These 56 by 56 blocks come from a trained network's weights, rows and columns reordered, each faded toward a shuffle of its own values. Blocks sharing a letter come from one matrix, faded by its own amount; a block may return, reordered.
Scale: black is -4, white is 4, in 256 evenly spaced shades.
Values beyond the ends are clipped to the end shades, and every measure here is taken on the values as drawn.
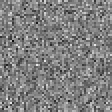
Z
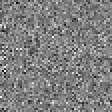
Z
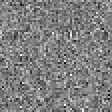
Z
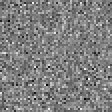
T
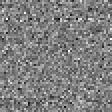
T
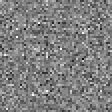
Z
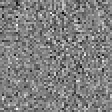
Z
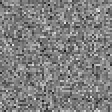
Z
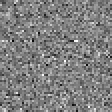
T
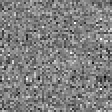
Z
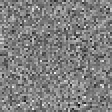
Z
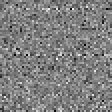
T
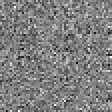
Z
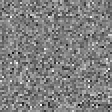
T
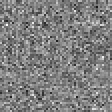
Z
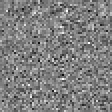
Z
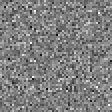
T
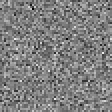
Z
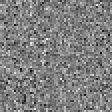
Z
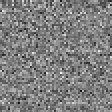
Z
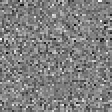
T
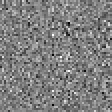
Z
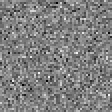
T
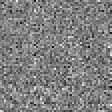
Z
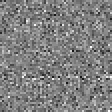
T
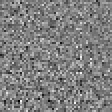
Z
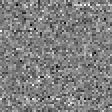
T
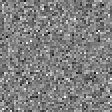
T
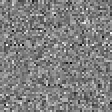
T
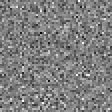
Z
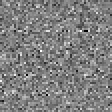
T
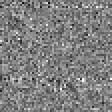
T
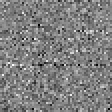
T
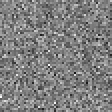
Z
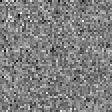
T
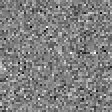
T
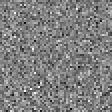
Z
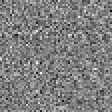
Z
